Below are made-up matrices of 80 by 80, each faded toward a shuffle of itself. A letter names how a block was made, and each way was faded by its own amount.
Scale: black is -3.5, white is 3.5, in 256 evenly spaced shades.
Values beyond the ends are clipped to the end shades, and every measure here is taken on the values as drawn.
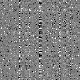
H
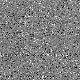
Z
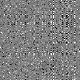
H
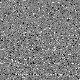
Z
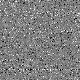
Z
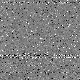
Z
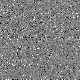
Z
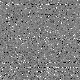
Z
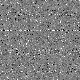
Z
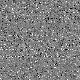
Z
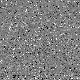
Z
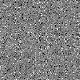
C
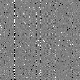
H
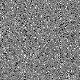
C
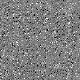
C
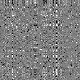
H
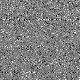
Z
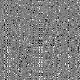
H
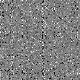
C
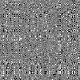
H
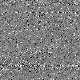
Z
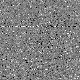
Z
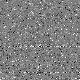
Z
